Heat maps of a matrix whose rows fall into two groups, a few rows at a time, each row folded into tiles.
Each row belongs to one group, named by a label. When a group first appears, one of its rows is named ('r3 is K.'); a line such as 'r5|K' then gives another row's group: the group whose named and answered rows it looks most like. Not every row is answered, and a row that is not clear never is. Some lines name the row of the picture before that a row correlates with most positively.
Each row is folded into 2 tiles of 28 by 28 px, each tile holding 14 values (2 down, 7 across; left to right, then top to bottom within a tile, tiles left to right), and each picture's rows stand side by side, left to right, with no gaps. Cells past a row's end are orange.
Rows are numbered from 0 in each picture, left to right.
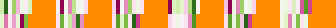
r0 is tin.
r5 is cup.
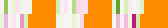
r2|tin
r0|tin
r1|cup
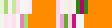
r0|tin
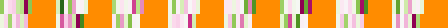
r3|tin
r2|cup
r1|tin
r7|tin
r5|cup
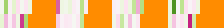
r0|tin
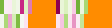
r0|cup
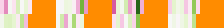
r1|cup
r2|cup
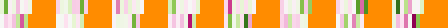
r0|tin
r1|cup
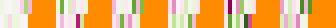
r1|tin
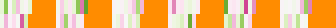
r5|cup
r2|cup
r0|tin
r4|cup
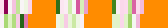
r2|cup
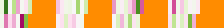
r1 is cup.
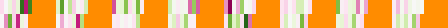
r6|cup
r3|cup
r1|tin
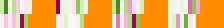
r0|tin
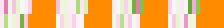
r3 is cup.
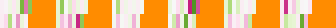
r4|tin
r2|tin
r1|tin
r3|cup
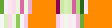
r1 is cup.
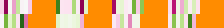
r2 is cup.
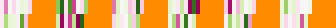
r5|tin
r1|tin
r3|cup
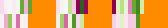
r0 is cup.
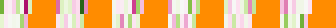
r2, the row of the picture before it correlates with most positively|1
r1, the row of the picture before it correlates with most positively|1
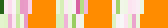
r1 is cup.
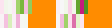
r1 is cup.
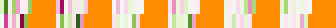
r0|tin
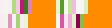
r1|tin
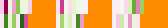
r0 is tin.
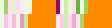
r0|tin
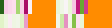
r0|cup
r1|cup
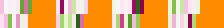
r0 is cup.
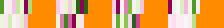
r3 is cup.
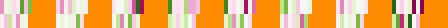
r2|cup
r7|cup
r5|tin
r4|cup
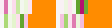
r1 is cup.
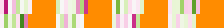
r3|cup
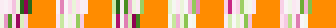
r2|tin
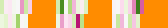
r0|cup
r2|cup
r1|tin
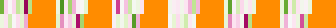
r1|tin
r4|tin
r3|cup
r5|tin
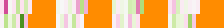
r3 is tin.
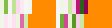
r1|cup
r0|tin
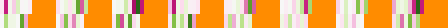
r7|cup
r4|cup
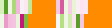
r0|tin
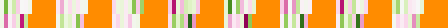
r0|tin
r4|tin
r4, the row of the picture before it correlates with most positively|0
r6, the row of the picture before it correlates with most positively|1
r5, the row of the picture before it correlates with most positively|1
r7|tin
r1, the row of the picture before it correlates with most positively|1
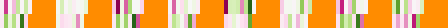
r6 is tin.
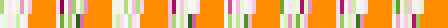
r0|cup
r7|tin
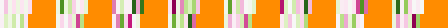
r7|tin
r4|tin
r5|cup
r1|tin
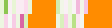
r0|tin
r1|cup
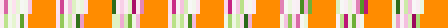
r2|cup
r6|cup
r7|tin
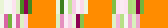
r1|tin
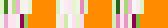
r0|tin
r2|tin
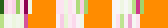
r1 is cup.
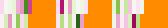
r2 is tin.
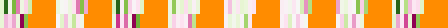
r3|tin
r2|tin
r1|cup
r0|tin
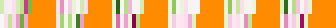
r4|tin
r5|tin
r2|tin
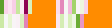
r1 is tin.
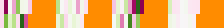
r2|cup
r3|cup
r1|cup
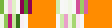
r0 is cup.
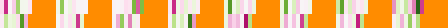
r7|cup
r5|tin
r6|tin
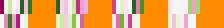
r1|cup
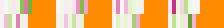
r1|cup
